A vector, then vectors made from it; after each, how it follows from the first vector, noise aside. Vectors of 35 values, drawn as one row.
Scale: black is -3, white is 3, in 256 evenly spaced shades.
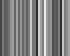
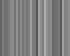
shrunk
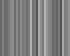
shrunk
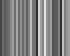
copied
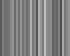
shrunk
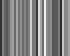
copied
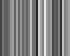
copied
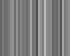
shrunk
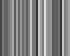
copied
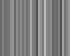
shrunk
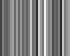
copied
